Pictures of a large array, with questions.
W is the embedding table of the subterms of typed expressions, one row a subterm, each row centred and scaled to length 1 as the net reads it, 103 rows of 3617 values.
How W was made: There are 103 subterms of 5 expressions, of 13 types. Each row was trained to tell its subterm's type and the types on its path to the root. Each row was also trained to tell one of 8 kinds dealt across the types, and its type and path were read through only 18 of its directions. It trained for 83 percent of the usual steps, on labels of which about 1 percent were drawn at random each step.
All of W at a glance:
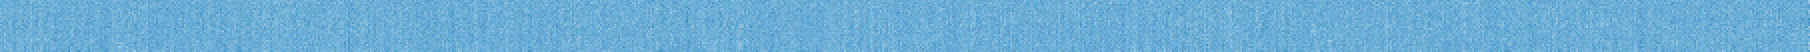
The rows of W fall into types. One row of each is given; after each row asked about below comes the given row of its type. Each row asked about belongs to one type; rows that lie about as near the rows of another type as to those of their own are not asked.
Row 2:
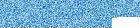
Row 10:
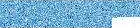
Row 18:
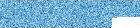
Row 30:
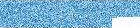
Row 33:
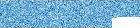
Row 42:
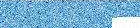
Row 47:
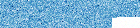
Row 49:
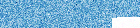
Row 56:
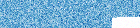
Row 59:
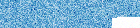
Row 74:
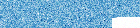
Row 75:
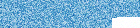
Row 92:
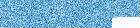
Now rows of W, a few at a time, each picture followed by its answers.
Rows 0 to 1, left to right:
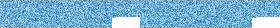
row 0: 2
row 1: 92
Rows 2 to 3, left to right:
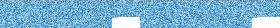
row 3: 18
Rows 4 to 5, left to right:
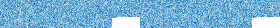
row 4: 47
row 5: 47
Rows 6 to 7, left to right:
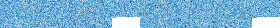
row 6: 47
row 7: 33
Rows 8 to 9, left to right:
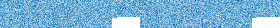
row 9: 56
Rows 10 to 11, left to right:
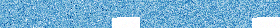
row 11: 75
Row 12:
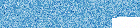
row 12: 59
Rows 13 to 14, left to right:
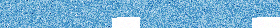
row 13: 42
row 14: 2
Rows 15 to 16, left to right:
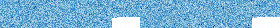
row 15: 49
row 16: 74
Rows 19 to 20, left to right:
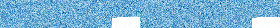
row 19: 30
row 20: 74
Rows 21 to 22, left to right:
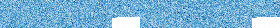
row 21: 74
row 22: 75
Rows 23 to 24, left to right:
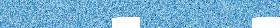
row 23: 49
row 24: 74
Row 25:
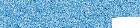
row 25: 33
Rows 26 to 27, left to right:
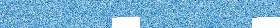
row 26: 56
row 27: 49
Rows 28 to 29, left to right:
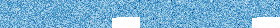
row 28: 75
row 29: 42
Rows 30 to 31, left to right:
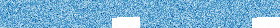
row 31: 18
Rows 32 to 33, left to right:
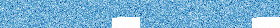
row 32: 47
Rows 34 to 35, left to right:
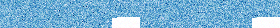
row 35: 2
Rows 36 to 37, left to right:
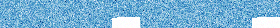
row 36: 59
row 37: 59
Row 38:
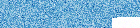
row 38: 2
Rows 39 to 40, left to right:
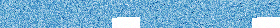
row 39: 10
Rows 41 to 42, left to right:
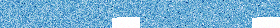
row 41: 49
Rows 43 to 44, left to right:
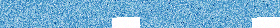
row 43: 47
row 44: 49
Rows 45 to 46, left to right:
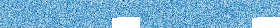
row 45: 92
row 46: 49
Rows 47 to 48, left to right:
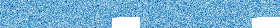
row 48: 18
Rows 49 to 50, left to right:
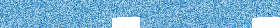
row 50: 49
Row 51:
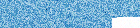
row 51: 42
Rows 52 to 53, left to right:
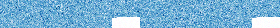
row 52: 75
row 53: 49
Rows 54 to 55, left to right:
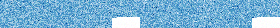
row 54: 75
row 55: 2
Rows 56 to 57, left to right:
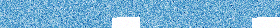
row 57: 18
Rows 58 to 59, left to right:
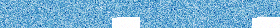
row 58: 10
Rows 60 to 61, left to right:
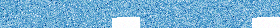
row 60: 42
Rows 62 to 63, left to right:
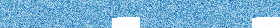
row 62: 42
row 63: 75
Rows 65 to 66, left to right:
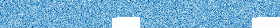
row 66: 59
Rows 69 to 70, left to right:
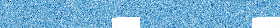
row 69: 10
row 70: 74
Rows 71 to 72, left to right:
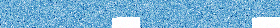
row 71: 92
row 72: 10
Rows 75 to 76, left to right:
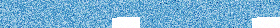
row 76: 33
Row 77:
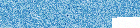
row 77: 30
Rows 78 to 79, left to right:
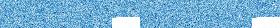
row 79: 74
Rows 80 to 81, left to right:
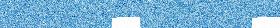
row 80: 56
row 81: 59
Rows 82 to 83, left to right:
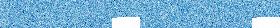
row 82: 18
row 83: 42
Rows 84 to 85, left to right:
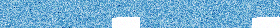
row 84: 74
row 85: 56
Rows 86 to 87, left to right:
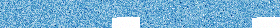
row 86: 2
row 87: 92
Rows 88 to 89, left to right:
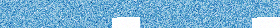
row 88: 92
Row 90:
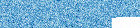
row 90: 42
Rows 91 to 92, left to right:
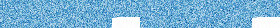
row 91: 56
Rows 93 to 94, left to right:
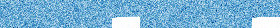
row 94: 2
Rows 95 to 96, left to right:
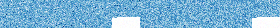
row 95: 18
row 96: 74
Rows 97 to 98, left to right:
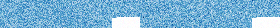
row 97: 75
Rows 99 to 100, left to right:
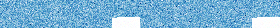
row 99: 59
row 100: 18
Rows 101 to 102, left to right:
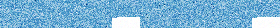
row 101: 59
